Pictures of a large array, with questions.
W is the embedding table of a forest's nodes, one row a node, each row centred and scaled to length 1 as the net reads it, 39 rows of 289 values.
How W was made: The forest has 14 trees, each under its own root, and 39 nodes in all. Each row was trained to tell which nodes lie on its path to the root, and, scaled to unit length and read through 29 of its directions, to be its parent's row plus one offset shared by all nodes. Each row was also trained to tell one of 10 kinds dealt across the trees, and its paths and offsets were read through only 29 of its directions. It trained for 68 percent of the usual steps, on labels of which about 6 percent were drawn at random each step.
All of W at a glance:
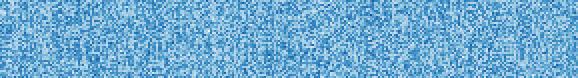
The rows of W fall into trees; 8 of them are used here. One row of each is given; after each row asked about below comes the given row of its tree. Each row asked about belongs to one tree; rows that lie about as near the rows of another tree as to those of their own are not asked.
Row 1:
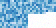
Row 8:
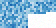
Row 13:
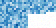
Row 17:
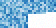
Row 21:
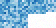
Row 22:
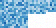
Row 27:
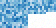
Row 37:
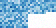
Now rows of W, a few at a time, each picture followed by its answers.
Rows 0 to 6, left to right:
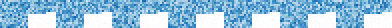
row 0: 37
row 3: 37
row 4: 1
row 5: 17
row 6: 27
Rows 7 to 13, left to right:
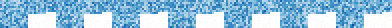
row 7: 37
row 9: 13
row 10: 27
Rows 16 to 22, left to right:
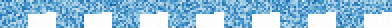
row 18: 13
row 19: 21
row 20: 17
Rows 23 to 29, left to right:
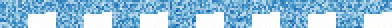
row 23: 22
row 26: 17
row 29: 27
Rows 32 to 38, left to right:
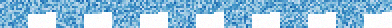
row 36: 8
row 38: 1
